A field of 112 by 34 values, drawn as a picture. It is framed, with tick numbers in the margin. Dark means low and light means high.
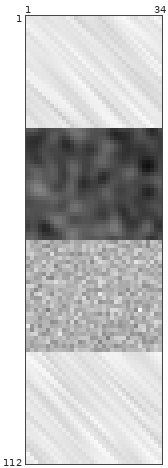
It is made of 4 by 1 panels. Panel 1,1: very high, slanting down to the right, faint in contrast. Panel 2,1: low, blotchy. Panel 3,1: high, fine-grained. Panel 4,1: very high, slanting down to the right, faint in contrast.
